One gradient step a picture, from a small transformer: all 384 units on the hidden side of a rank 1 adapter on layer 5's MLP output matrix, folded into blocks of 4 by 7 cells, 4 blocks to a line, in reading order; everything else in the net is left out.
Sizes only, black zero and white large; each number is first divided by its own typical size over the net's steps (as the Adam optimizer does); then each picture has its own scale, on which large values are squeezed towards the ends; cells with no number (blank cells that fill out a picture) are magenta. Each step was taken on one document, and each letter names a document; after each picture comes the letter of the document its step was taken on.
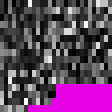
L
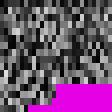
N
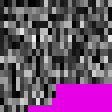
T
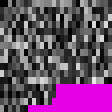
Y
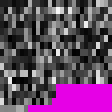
L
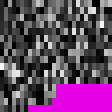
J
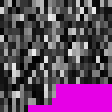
J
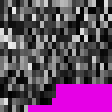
Y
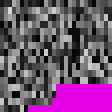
T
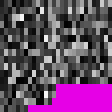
J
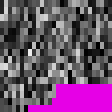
T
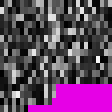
J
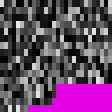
N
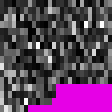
L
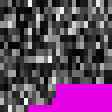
L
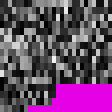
Y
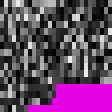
T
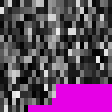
J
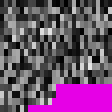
N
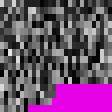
N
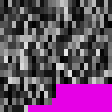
Y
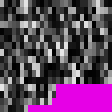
N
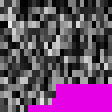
N
